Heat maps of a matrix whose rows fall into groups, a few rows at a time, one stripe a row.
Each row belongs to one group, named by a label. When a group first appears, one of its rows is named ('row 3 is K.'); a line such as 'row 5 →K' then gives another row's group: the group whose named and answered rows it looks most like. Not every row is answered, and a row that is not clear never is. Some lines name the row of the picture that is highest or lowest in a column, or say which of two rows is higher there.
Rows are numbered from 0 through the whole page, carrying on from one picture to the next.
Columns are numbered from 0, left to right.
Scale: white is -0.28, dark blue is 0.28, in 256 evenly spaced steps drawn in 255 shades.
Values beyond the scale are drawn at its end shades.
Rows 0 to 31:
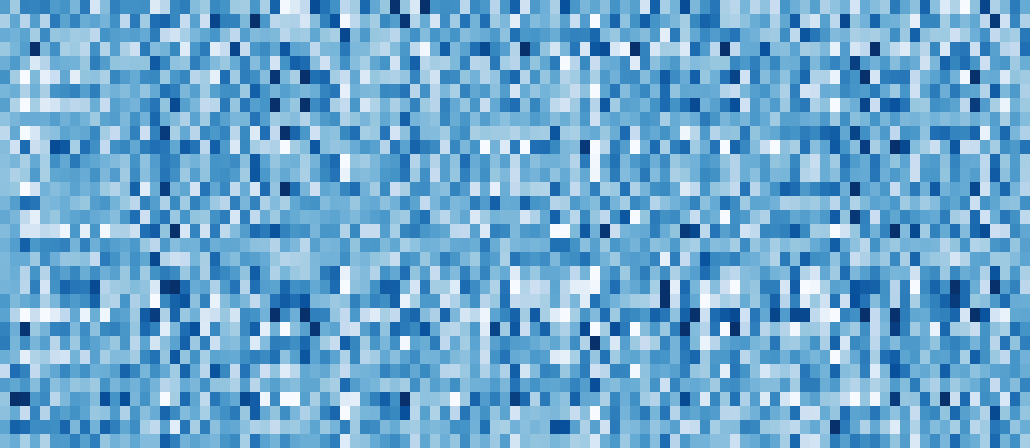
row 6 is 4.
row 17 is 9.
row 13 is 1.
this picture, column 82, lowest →22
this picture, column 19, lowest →13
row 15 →1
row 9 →1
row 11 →4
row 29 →4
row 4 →1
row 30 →9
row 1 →4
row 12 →4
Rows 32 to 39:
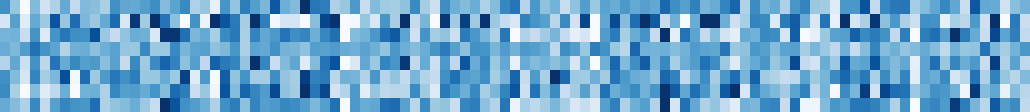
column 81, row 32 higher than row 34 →Yes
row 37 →9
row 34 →4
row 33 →4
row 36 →4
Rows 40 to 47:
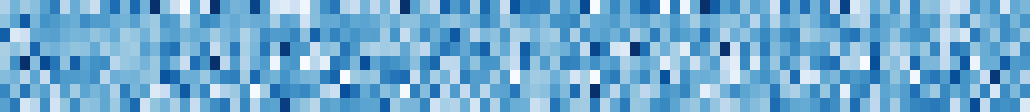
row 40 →4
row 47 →1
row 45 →4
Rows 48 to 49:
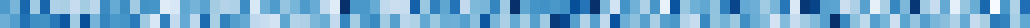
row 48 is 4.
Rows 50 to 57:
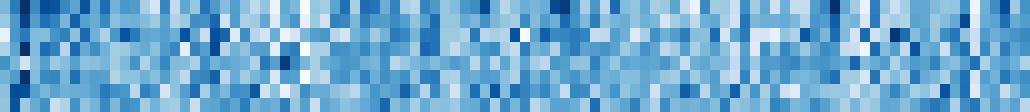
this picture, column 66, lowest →51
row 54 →1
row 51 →9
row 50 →9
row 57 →1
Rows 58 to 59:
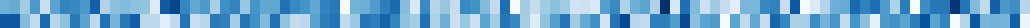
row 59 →1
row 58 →4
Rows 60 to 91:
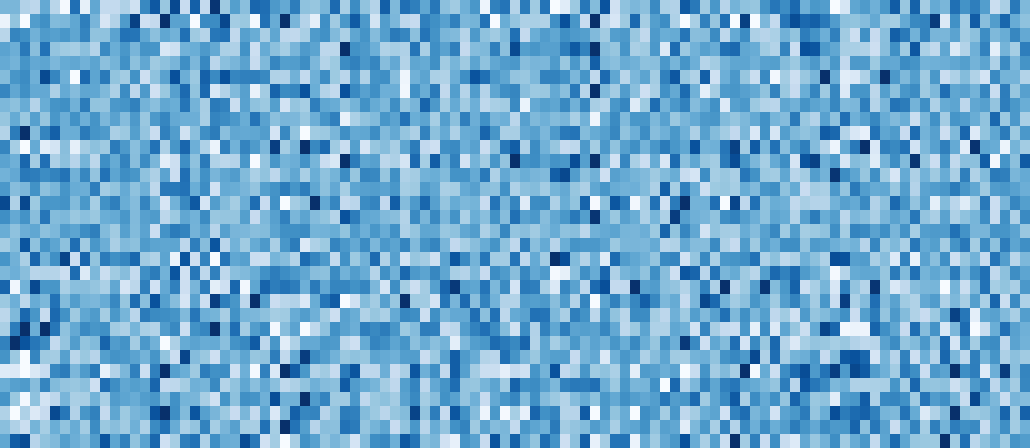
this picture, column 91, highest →71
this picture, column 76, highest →80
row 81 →4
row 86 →1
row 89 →1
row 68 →4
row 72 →9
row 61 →1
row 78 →9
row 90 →1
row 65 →9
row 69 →9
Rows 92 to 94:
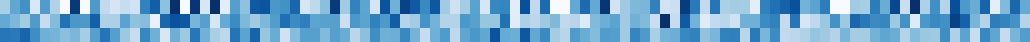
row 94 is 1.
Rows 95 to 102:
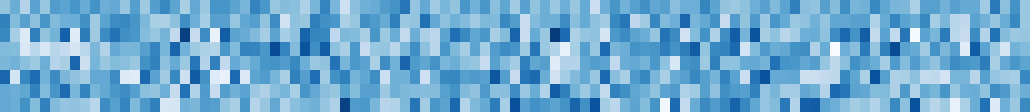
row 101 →9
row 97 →9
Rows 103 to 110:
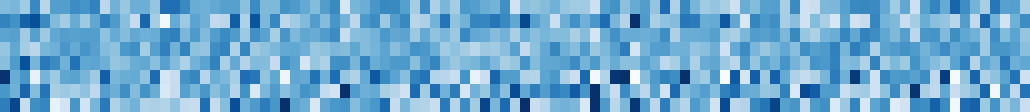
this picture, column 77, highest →110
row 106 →1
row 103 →4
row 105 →4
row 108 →1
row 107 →9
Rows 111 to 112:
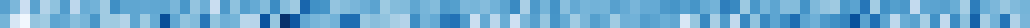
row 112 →1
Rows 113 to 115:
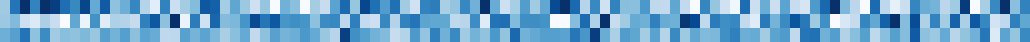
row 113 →9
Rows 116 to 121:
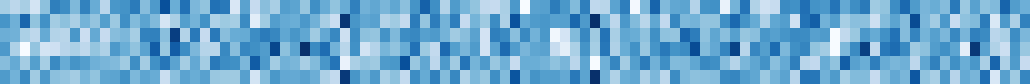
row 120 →4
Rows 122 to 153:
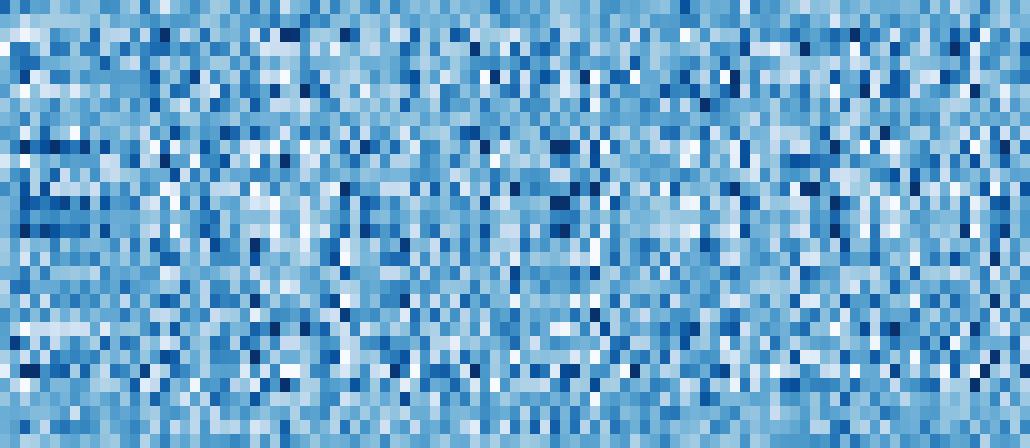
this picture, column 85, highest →124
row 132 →9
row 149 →1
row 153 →1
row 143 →4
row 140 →4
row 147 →4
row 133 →1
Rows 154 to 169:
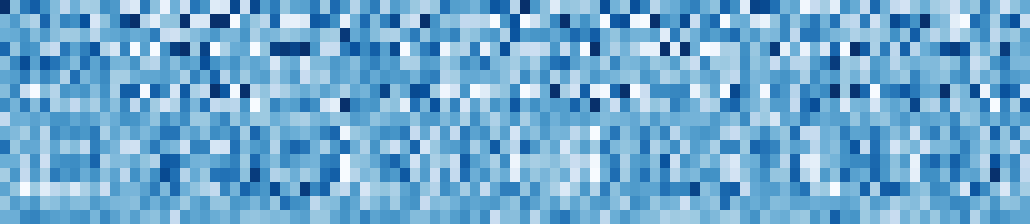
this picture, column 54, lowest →157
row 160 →1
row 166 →4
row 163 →4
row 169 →9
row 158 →9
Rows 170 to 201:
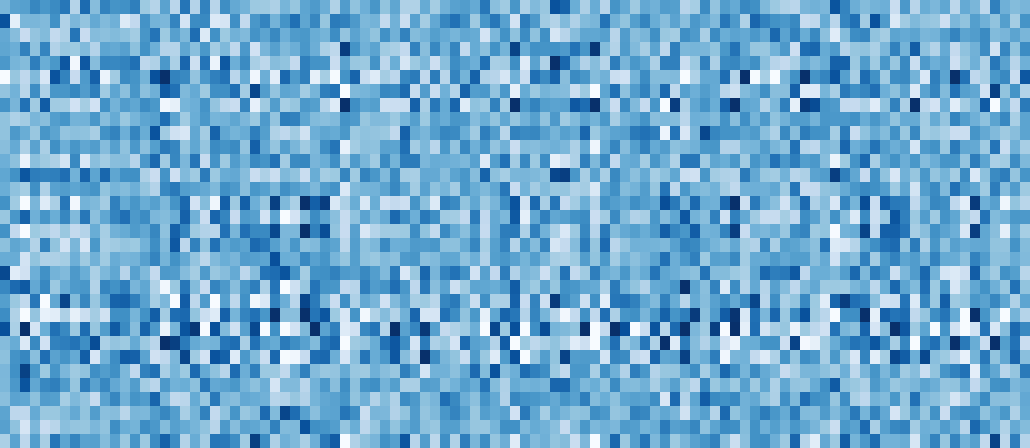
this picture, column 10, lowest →175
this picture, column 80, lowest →194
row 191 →9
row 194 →4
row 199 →1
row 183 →4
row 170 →9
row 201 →4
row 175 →1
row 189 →1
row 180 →4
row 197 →9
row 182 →9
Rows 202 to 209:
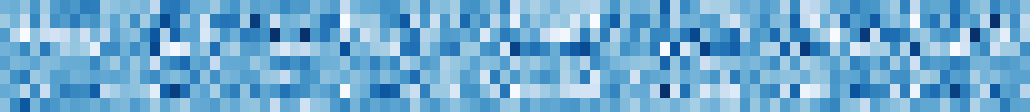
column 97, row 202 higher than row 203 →No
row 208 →4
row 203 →4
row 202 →4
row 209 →9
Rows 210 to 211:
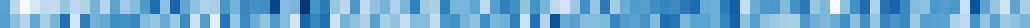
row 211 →9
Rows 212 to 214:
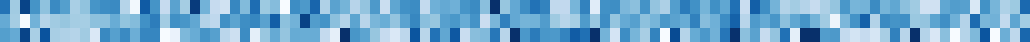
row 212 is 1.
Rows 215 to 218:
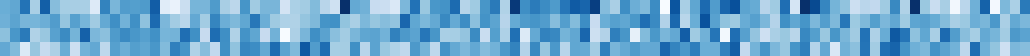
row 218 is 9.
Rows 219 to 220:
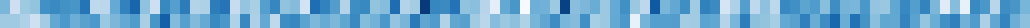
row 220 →1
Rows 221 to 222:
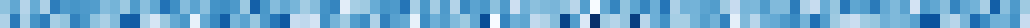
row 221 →4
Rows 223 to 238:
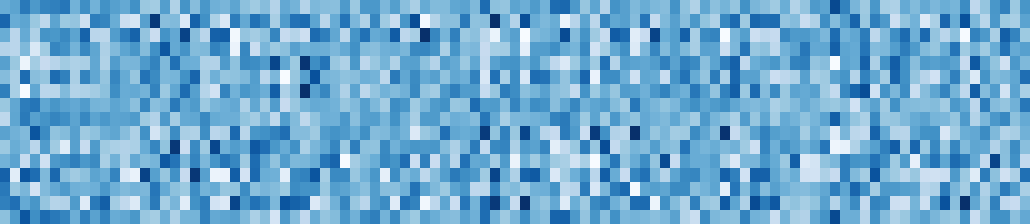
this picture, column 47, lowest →236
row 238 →9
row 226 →1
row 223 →9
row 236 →1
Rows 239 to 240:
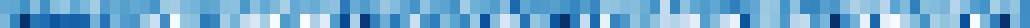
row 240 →9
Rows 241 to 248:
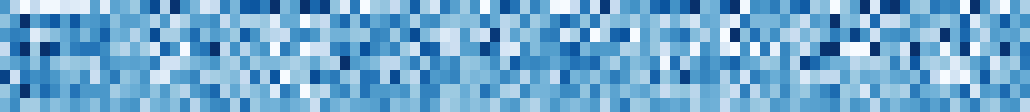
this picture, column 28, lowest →246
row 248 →1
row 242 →9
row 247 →9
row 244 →9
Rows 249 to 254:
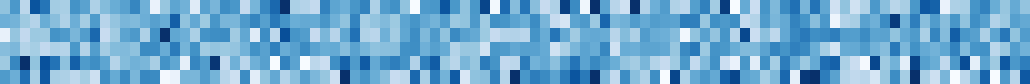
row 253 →9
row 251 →1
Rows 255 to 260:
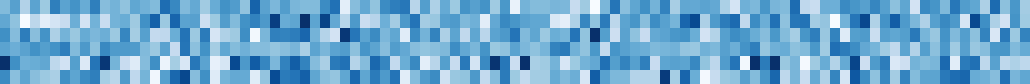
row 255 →4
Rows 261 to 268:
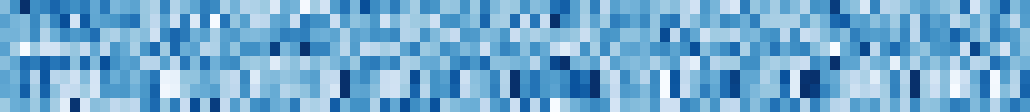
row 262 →9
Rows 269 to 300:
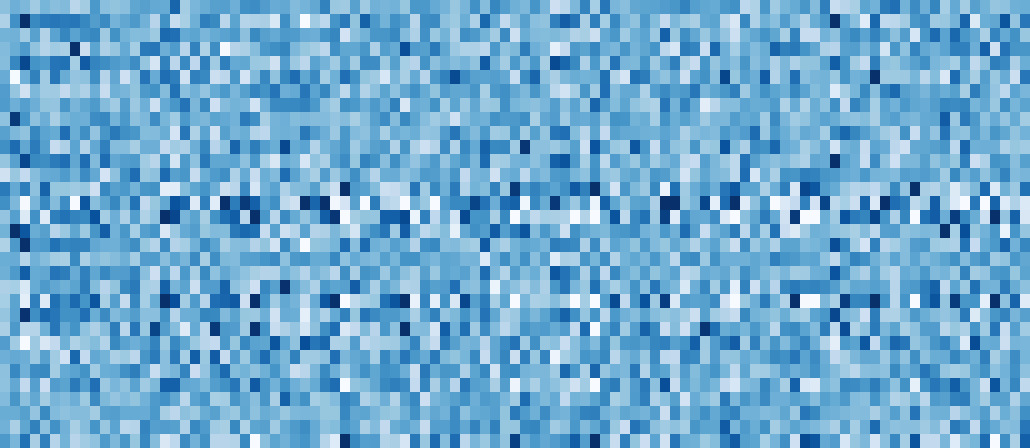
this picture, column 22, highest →283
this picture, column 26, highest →294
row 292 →4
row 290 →4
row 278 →9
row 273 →9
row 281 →1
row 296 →4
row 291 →9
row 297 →1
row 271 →4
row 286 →9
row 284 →4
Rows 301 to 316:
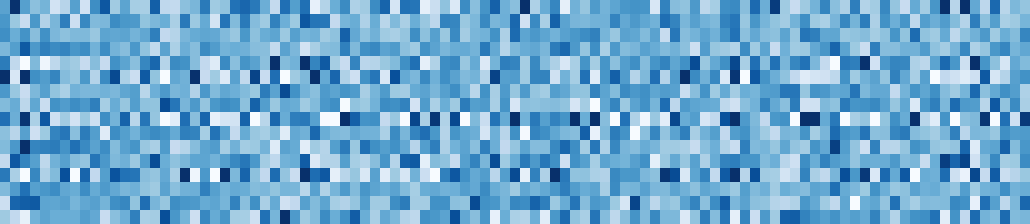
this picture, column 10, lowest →310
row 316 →1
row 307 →1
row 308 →4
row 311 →9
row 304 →9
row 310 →1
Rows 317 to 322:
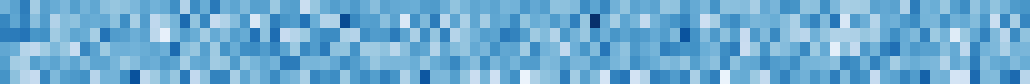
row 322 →1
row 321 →1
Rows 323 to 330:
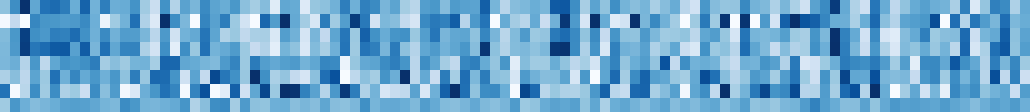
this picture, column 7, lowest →329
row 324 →1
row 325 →9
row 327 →4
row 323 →9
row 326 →9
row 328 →4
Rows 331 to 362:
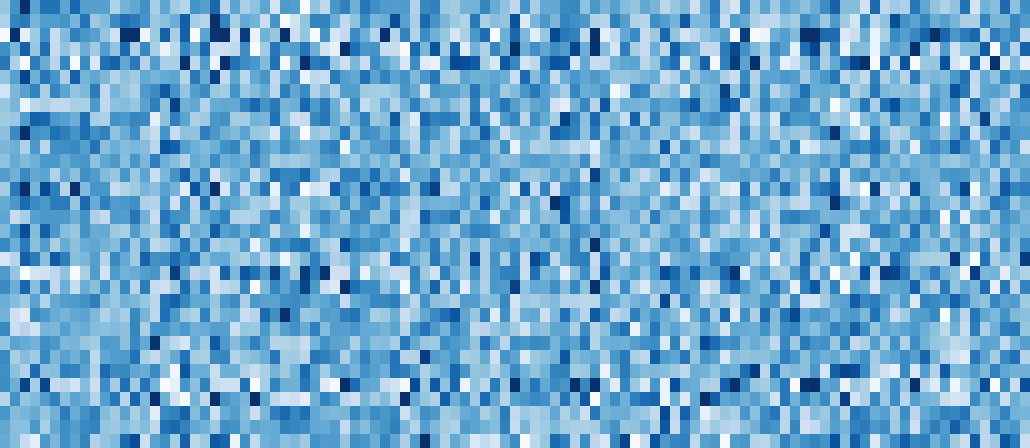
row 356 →1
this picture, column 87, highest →344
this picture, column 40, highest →359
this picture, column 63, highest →339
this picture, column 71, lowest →335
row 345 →9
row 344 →9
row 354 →1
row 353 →1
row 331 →9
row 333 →1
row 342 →4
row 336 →9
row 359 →4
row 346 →1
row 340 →9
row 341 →4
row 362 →1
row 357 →9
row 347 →9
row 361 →4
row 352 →4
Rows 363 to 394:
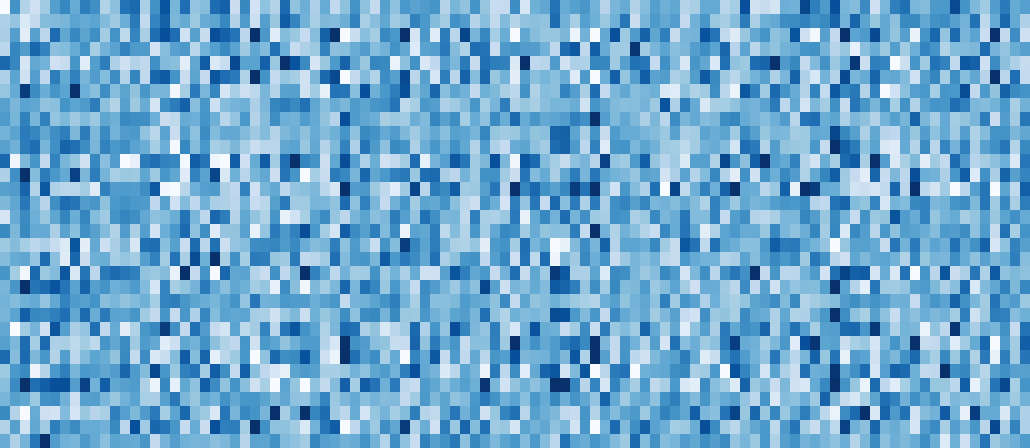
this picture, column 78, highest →376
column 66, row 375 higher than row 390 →No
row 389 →1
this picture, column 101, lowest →374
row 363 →1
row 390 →9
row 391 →9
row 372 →9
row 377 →9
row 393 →4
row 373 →9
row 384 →4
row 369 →9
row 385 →9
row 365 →4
